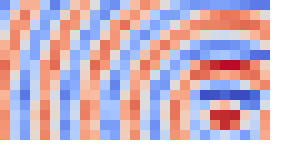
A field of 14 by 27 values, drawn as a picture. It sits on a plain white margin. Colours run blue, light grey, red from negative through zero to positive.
Concentric rings centre on the bottom right. Neither half mirrors the other. There is no overall slope. The left part is calmer, up to a seam about 70% of the way across. No single row or column stands out from its neighbours.
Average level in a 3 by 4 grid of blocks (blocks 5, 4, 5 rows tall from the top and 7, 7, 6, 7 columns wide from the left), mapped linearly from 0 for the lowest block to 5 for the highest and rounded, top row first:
2 2 1 2 | 4 1 2 5 | 1 3 1 0
